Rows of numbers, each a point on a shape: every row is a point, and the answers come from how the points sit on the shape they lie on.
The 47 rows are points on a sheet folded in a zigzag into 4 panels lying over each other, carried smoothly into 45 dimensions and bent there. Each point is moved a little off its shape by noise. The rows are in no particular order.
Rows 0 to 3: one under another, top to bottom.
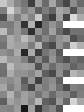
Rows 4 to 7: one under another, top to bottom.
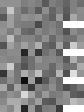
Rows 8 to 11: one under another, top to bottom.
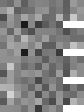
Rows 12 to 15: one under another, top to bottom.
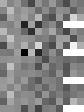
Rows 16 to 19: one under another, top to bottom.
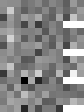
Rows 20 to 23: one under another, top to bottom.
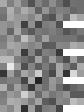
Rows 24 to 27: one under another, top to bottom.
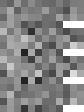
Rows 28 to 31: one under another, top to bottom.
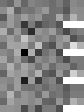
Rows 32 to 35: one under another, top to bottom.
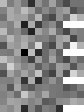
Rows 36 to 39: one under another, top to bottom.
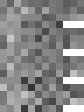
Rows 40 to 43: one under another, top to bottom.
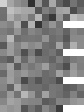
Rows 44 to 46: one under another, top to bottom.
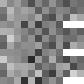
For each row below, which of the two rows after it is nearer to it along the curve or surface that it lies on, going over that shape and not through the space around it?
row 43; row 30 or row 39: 30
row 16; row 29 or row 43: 43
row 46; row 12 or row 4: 12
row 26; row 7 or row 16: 7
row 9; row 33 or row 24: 33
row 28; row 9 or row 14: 14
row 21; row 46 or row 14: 46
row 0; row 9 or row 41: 9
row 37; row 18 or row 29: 18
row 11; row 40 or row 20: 20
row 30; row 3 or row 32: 3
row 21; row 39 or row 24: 39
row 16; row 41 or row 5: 41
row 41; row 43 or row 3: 43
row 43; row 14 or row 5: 5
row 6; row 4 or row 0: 4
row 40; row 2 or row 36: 2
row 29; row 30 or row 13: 13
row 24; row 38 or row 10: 10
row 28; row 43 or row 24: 24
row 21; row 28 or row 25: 25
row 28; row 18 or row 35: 18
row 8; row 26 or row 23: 26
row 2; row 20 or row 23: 20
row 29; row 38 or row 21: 21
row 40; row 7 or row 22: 7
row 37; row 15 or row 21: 15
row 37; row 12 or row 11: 11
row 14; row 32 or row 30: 30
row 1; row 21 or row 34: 34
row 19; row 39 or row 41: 39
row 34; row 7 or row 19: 19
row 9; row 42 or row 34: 34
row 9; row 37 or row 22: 22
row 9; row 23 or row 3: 3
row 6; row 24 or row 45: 24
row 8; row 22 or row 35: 22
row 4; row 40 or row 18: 18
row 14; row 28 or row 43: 28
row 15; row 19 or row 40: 19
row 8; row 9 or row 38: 38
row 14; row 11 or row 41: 41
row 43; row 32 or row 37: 32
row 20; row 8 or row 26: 26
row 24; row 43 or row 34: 43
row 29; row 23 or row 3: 23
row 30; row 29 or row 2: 2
